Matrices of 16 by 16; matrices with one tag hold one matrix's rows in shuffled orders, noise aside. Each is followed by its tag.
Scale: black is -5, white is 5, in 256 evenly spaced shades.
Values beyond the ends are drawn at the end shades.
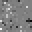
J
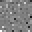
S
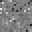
S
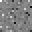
S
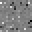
S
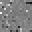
J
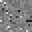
J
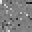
J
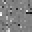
J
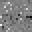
J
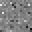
S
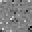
S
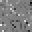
S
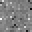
S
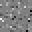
S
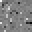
J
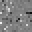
J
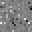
S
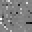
J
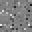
S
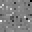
S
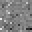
J
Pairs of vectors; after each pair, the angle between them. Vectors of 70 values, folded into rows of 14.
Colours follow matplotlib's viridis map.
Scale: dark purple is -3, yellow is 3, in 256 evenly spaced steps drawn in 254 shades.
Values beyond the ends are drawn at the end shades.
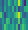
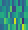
orthogonal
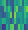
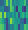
partly opposed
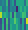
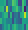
orthogonal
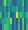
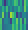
nearly opposite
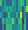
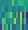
partly aligned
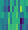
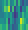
nearly opposite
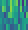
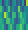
partly opposed
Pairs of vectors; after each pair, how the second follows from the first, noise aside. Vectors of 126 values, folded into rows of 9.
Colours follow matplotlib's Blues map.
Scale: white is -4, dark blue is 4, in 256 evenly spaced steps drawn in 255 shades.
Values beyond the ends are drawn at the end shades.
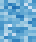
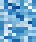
scaled up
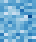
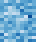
copied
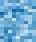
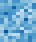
shuffled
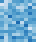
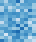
shuffled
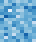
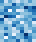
scaled up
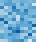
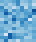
shuffled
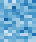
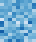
shuffled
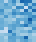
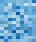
shuffled
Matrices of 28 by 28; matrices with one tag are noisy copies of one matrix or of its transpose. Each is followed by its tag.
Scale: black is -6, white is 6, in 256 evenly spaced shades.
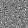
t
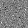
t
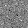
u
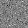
t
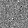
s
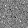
u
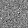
s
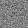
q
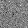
q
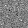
u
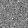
s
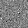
s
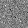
u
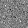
u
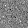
u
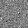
s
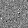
s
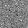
u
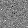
q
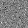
t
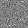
t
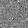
s
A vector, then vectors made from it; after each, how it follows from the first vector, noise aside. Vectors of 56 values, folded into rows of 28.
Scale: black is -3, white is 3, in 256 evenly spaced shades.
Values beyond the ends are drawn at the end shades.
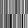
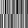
reversed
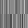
shrunk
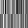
reversed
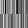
reversed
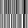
sign-scrambled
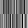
sign-scrambled
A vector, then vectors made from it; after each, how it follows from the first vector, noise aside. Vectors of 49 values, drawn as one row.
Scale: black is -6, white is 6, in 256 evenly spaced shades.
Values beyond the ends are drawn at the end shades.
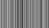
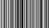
scaled up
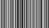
scaled up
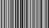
scaled up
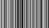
scaled up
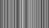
sign-scrambled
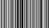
scaled up
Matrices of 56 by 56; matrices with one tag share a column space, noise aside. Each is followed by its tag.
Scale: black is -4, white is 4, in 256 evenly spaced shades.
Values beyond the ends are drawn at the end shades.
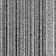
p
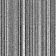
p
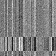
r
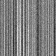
p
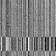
r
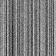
p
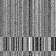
r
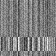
r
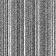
p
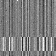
r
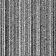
p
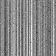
p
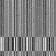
r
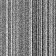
p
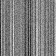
p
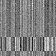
r
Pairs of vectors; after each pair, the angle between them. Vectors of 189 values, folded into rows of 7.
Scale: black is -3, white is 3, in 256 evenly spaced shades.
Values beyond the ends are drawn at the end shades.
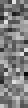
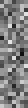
orthogonal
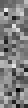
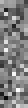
nearly opposite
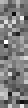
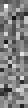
partly opposed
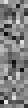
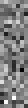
nearly parallel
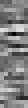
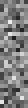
partly opposed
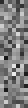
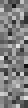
partly aligned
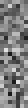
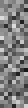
orthogonal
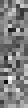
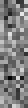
partly opposed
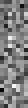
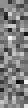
partly aligned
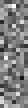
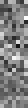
orthogonal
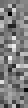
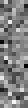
orthogonal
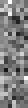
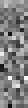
partly aligned
